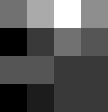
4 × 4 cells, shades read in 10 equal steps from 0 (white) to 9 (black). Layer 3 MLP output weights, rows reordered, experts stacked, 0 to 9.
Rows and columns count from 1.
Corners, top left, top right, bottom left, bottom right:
5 4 9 7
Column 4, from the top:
4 6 7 7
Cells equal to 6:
3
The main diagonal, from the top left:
5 7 7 7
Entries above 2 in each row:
3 4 4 4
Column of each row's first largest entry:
1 1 3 1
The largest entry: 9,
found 2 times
